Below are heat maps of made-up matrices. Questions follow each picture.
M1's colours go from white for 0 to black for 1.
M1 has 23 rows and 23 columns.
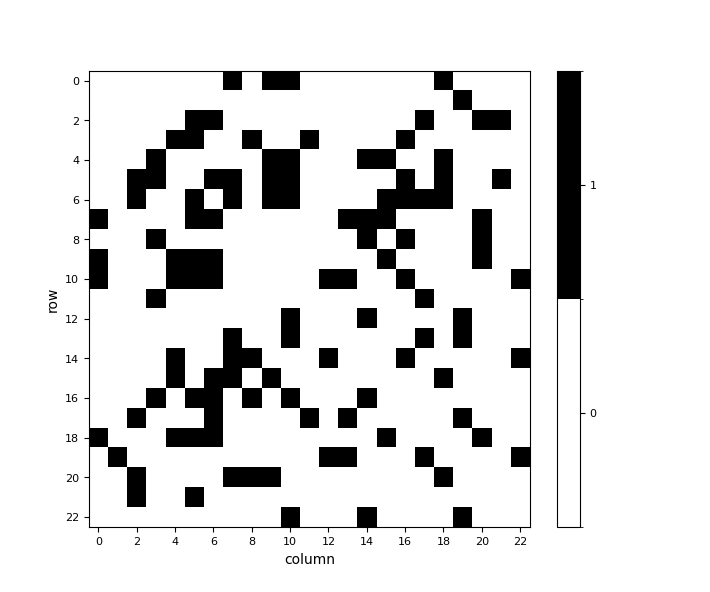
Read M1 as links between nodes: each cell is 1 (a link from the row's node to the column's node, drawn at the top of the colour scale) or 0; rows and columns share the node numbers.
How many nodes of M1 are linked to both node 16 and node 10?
2
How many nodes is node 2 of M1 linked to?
5
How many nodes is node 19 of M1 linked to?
5
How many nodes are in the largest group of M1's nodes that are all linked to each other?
4
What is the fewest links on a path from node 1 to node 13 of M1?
2
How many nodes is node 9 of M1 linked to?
6
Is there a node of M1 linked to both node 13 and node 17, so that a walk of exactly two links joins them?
yes
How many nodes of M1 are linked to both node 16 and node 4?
3
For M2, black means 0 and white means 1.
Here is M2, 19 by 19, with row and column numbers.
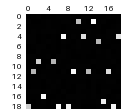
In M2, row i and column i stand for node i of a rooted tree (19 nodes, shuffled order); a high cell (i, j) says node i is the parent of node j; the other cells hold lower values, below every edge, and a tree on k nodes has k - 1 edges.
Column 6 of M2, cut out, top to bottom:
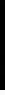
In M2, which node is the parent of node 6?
18
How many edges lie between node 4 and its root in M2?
0
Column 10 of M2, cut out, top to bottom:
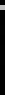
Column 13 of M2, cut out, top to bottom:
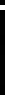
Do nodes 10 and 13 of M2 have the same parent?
yes
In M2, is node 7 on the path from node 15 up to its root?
no
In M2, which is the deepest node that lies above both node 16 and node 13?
11
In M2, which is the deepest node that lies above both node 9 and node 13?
11
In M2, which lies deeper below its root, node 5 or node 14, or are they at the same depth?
node 14
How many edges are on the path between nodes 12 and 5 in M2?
3
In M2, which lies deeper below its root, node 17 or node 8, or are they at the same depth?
the same depth
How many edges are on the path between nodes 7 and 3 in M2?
4
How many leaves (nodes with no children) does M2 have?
11
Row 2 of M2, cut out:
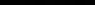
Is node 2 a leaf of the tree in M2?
yes
